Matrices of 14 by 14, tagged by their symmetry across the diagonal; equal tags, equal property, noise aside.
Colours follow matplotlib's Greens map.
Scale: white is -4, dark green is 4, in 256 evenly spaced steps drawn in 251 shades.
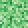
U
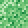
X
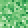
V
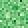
V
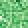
V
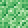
X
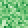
U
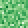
U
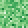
U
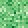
V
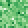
V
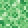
X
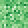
V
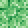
X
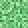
X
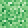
V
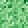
U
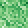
V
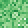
X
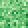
U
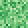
U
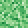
V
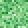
U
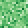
V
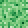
X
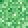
X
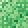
X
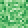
U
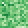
U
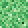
X
